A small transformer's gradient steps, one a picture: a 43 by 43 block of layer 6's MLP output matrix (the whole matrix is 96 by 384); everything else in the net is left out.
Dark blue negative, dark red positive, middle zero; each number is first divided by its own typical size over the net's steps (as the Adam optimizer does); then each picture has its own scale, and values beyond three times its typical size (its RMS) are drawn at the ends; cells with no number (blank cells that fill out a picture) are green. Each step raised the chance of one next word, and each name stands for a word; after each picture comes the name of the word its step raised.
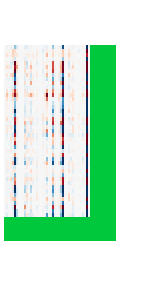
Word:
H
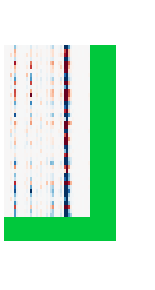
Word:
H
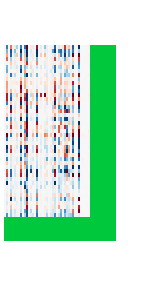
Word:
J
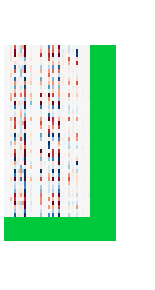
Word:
J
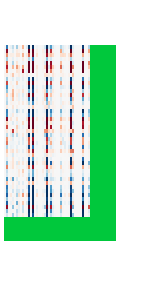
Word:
H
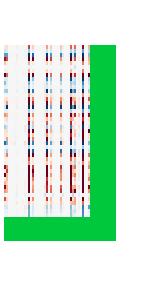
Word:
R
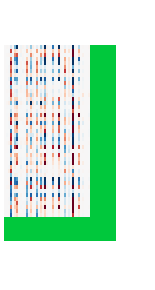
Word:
H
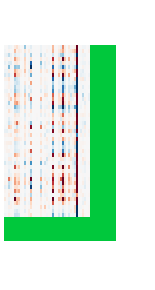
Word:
R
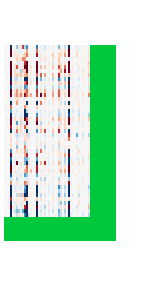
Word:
H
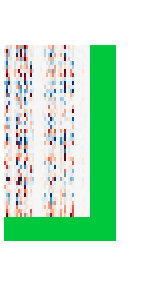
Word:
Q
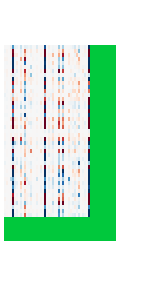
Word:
J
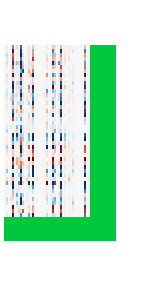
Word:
Q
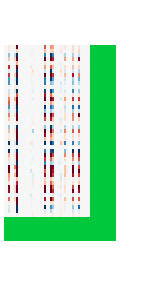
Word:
R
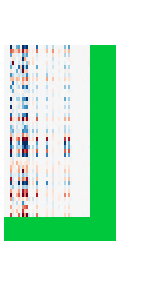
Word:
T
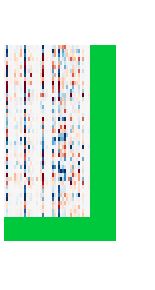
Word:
J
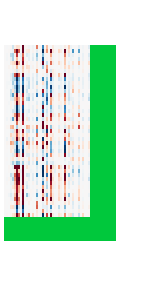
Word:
R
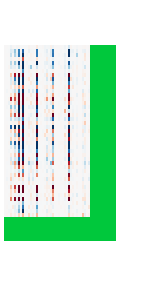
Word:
R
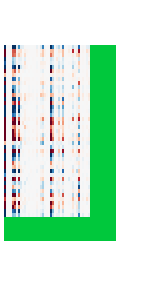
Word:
J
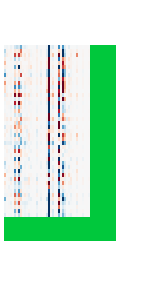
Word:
J
